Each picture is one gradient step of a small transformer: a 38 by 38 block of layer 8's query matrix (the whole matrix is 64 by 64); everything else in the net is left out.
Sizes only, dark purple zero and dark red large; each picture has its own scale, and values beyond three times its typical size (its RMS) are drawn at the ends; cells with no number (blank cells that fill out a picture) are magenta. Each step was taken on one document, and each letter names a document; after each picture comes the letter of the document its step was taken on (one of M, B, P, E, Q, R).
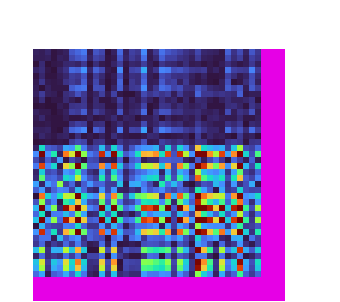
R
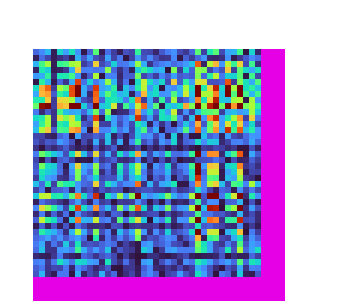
R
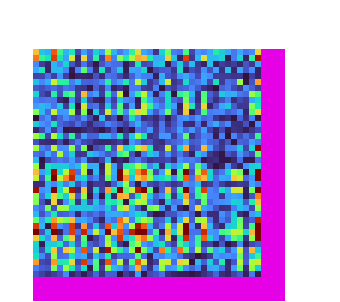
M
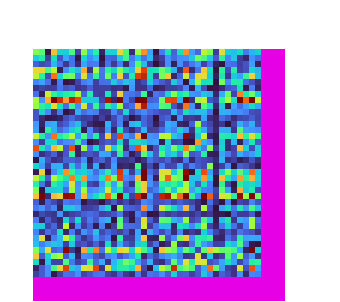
M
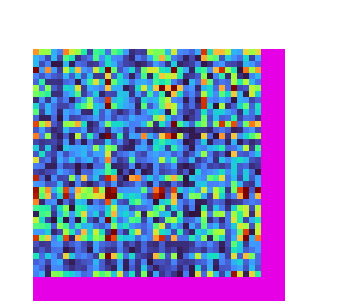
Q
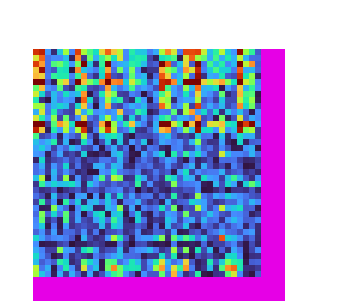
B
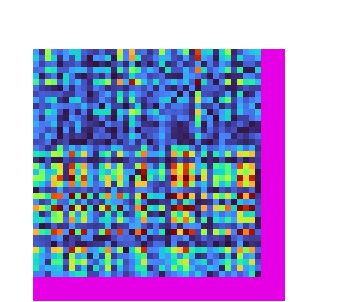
M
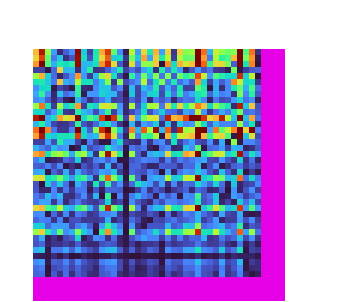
B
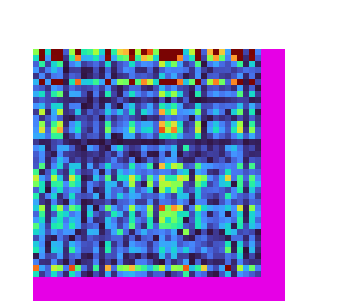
M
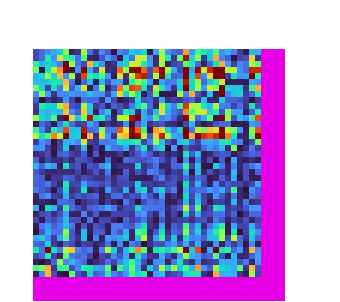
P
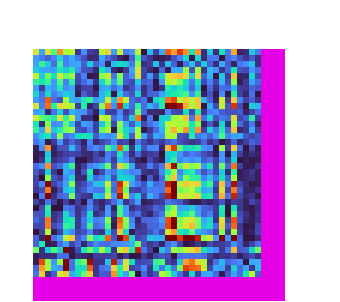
P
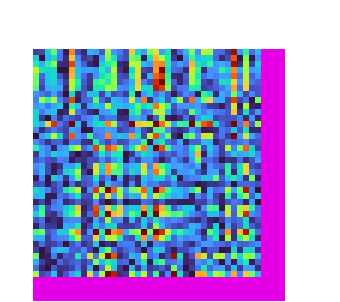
Q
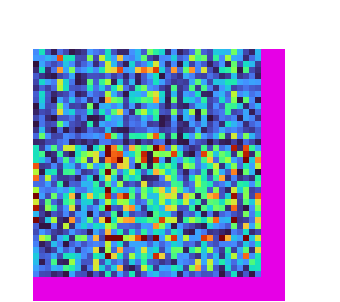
Q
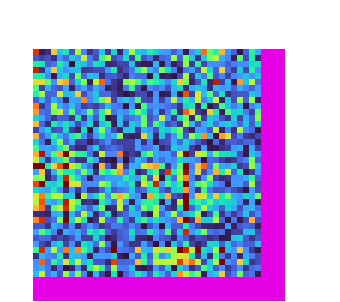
B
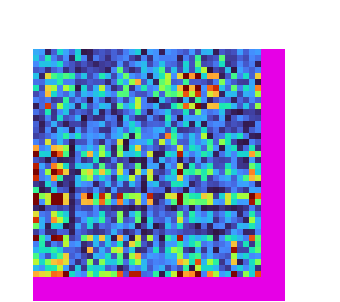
P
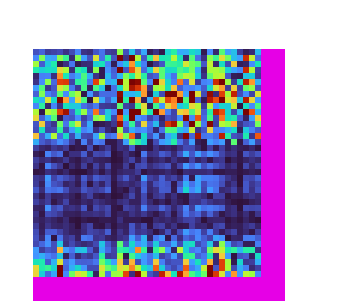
P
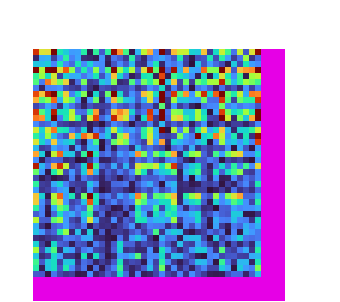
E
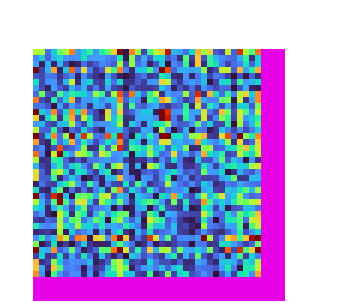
E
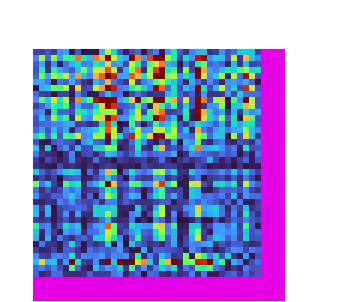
Q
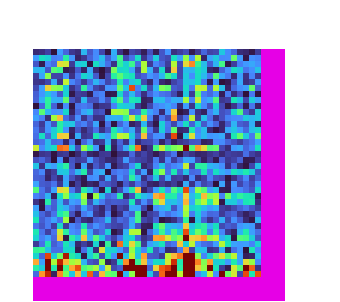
P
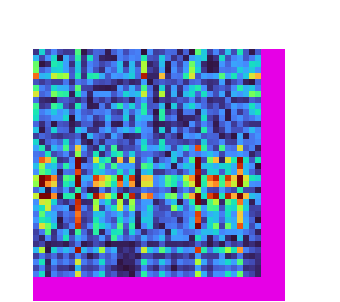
R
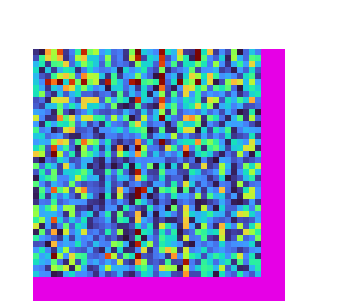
M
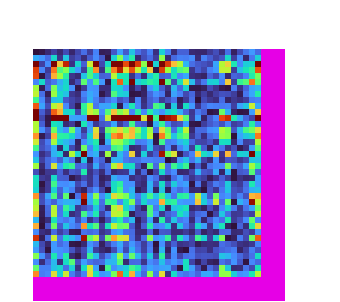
E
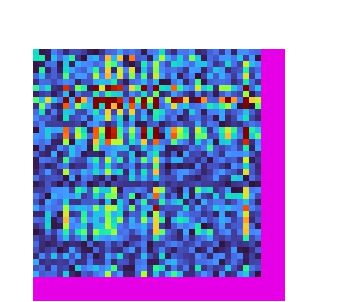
Q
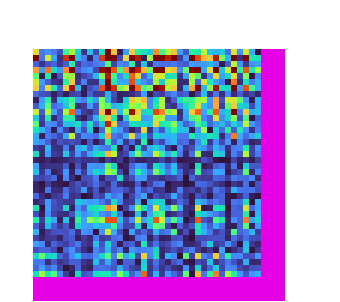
Q
